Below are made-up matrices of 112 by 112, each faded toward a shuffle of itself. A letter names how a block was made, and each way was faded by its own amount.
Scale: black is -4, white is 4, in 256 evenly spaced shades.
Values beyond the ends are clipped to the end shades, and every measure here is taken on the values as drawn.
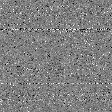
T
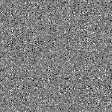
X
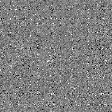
X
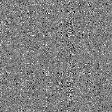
X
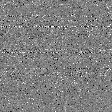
T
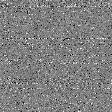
T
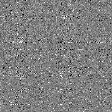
X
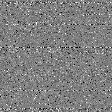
T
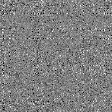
X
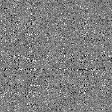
X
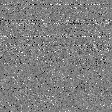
T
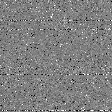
T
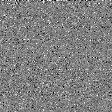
T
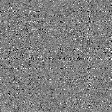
X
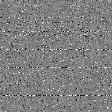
T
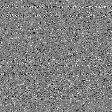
T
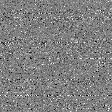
T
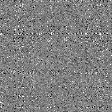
X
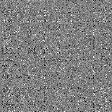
X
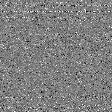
T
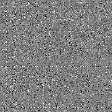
X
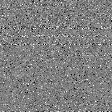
T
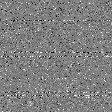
T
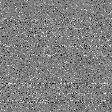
T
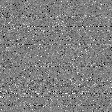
T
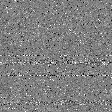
T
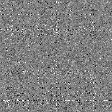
X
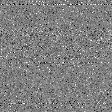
T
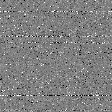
T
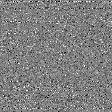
T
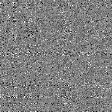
X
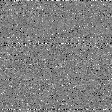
T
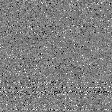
T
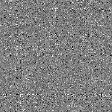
X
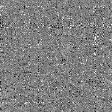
X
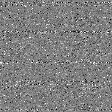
T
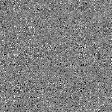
X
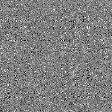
X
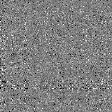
X
